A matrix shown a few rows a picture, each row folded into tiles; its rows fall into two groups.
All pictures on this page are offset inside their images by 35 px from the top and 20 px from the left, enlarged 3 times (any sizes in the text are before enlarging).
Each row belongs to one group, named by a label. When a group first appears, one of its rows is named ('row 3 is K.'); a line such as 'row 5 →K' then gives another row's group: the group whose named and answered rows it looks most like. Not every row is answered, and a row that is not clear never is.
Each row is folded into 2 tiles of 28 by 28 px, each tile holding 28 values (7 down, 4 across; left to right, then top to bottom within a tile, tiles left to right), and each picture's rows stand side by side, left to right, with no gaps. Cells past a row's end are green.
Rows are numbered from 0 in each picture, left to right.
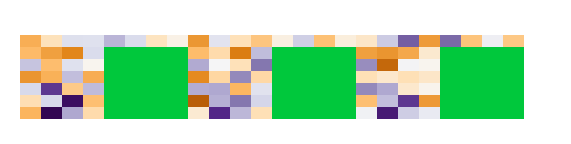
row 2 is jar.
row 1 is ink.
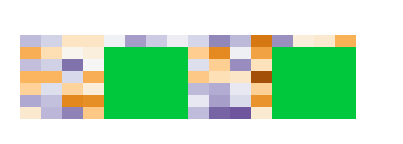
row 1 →jar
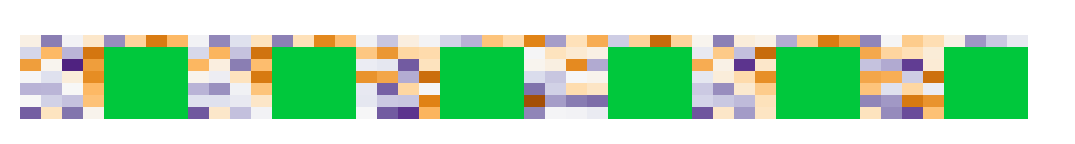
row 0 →jar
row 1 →jar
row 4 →jar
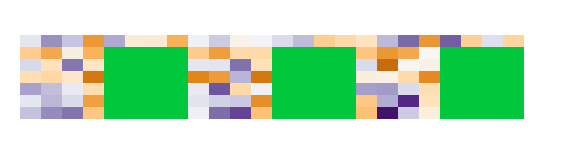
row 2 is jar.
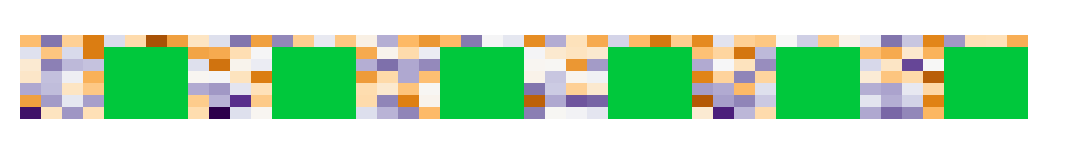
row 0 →jar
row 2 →ink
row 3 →jar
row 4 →ink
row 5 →jar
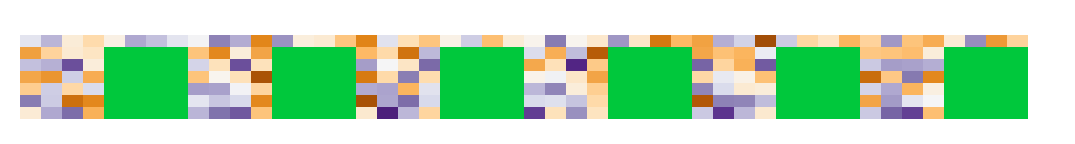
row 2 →ink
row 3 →jar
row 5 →ink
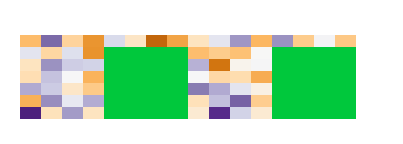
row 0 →jar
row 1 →jar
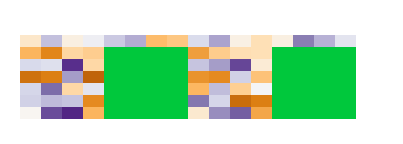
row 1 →ink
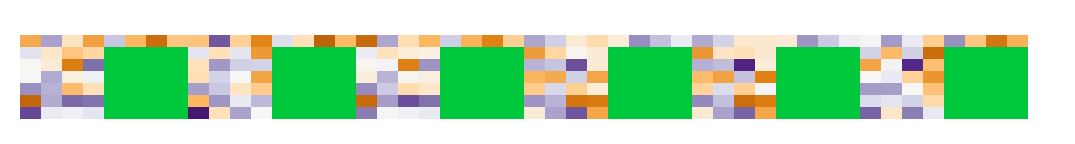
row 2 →jar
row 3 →ink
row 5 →jar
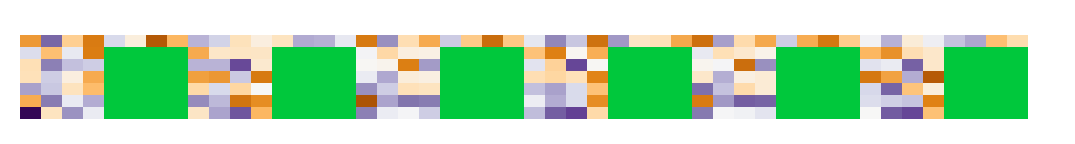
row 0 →jar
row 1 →ink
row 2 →jar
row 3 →jar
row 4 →jar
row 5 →ink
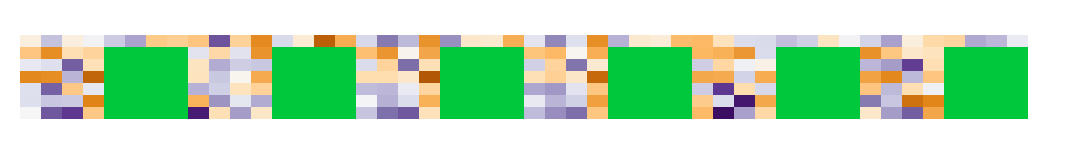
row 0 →ink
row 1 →jar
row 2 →jar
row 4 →ink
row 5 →ink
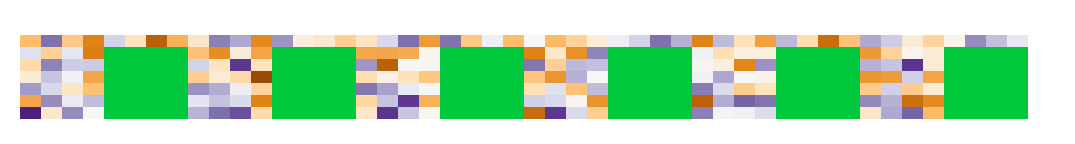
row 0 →jar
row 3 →ink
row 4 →jar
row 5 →ink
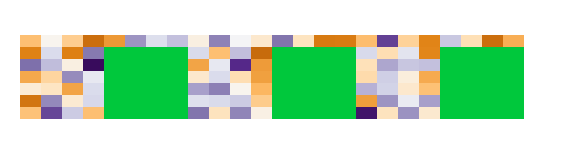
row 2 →jar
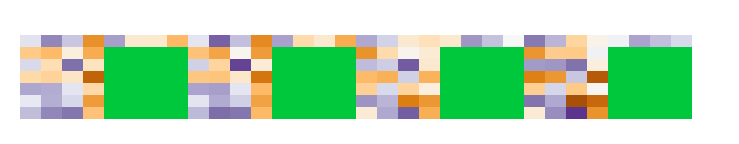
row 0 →jar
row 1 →jar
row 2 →ink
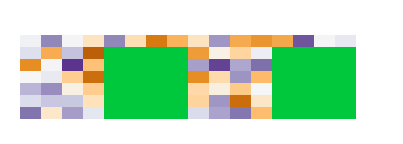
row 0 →jar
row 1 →ink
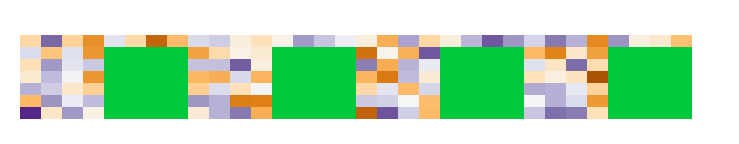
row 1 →ink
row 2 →ink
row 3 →jar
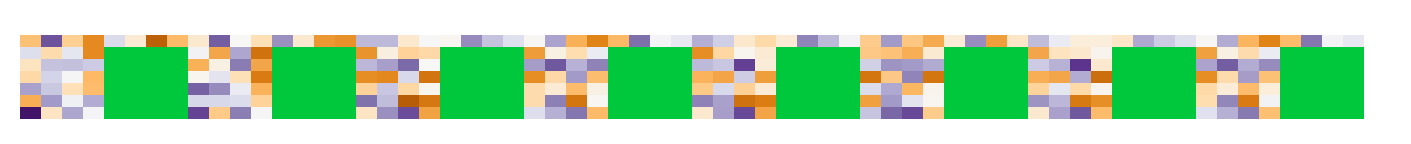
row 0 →jar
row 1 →jar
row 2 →ink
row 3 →ink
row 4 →ink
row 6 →ink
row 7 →ink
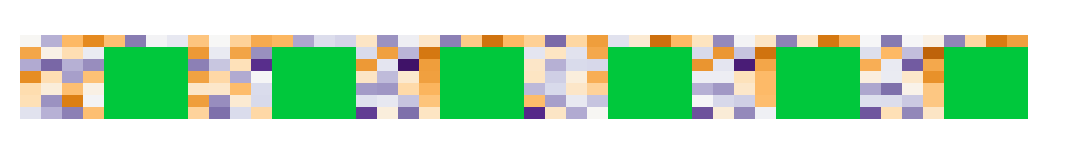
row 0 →ink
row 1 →ink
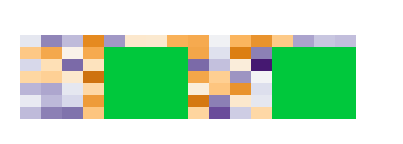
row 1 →ink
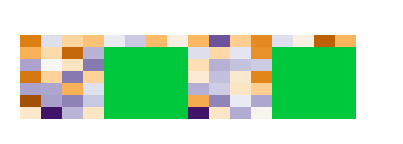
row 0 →ink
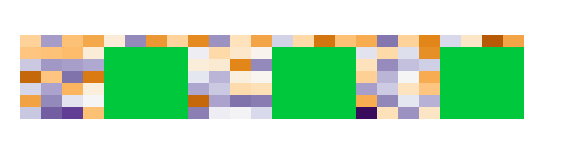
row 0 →ink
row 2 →jar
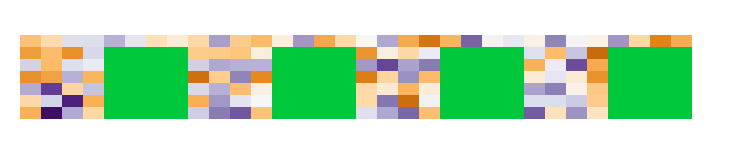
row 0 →ink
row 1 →ink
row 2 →ink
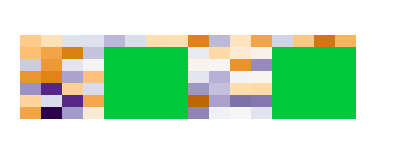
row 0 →ink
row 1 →jar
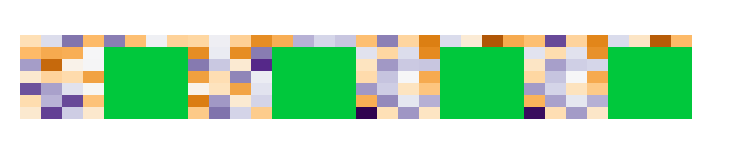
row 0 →jar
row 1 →ink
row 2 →jar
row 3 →jar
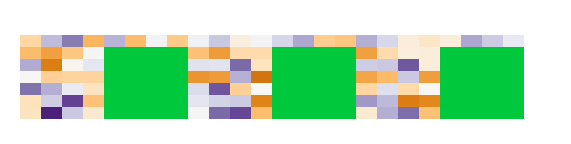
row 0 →jar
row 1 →ink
